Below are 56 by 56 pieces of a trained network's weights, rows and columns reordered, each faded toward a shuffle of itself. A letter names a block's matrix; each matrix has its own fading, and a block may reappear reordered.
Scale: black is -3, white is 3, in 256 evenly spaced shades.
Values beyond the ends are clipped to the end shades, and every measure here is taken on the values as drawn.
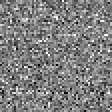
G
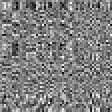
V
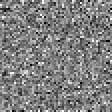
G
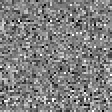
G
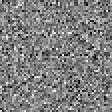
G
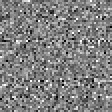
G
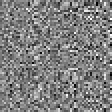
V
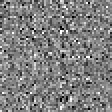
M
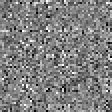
M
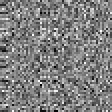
V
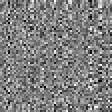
V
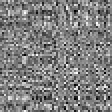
V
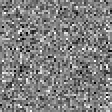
M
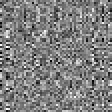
V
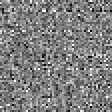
M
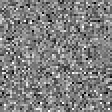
G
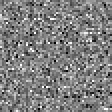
G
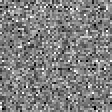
G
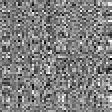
V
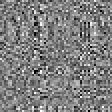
V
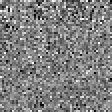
G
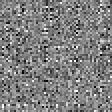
M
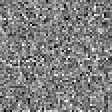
G
